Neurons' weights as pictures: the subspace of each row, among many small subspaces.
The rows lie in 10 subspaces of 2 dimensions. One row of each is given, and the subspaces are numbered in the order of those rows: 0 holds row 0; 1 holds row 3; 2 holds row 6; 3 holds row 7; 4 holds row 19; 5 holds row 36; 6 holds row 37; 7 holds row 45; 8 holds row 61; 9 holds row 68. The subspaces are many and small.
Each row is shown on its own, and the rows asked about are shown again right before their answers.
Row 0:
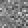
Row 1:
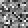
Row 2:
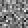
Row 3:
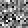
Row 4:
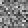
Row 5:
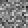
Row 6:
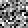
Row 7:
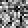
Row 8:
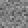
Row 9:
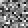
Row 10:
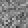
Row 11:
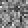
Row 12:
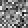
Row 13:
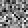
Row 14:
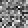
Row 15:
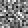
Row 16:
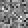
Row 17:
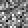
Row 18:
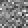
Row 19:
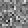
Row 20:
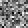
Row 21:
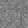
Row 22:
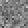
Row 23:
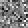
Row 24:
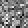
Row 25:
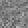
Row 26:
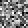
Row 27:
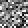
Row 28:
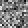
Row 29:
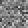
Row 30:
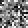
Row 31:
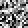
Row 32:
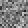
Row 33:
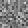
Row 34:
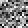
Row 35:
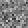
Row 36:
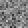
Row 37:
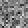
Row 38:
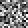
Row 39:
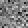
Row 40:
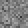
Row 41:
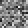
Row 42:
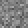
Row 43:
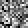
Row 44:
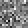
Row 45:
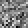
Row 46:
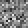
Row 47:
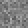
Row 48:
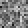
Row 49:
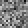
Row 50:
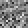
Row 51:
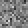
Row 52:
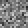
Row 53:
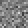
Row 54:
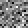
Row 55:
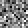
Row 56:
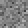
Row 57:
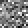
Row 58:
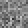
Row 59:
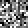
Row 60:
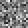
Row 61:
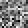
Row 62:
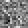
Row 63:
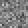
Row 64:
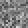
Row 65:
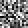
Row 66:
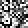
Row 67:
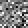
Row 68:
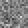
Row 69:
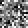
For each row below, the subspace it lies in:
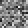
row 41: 8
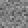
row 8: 2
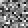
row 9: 6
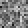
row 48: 3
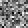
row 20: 6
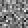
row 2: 5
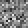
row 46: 1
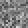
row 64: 7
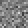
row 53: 7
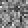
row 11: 3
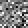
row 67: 1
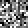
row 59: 2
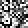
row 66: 9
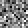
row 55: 5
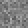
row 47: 8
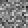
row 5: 2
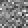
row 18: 0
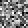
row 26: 6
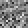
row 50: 1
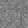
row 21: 3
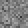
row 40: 9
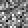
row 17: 5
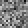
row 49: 4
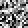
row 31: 5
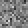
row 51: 4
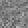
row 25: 7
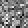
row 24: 6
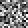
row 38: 7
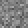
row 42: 6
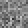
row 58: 8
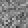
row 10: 7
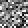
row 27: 1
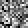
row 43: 9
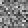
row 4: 8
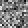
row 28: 4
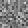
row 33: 0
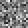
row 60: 7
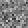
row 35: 1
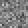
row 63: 0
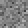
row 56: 5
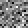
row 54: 1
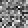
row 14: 8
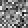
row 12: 4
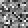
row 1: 6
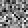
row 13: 5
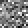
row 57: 0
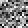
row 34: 0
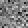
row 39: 0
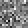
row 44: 4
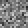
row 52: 2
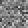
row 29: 8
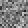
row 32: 4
